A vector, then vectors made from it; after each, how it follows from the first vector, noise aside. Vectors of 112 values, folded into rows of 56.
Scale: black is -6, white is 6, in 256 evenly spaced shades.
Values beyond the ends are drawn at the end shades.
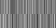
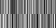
scaled up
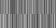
copied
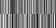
scaled up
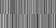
copied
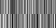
scaled up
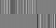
partly zeroed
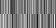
scaled up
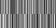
scaled up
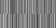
copied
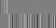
partly zeroed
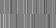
partly zeroed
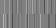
partly zeroed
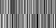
scaled up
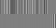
partly zeroed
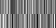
scaled up
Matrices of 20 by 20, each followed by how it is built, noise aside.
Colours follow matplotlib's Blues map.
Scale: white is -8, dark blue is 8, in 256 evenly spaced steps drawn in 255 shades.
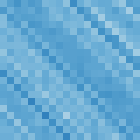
Toeplitz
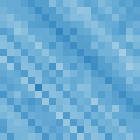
Toeplitz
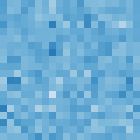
low rank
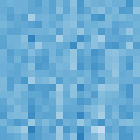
low rank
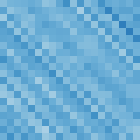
Toeplitz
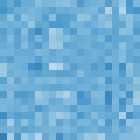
low rank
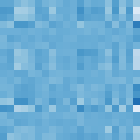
low rank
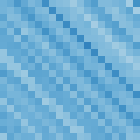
Toeplitz
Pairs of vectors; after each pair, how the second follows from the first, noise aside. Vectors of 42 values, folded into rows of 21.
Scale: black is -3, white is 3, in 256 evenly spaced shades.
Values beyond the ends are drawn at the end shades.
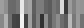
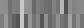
shrunk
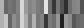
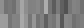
shrunk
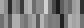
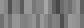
shrunk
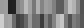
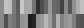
wrapped around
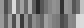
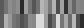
wrapped around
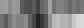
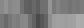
shrunk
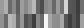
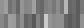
shrunk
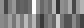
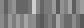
shrunk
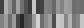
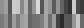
wrapped around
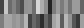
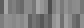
shrunk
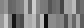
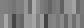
shrunk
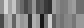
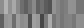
shrunk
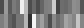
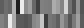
wrapped around
